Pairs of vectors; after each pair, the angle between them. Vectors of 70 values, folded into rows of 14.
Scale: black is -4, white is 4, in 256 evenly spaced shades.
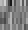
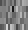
orthogonal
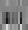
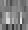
nearly opposite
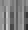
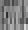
partly opposed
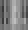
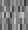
orthogonal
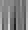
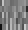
partly opposed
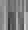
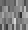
orthogonal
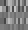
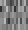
nearly opposite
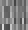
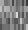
orthogonal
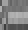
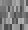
orthogonal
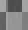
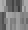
nearly parallel
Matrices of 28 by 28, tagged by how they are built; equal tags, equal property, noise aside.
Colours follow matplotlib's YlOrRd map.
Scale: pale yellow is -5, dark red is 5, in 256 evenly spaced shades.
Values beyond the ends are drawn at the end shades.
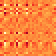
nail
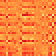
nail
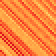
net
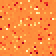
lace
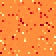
lace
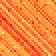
net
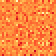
nail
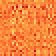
nail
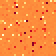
lace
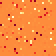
lace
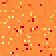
lace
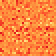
nail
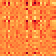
nail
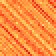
net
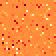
lace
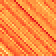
net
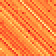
net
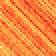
net
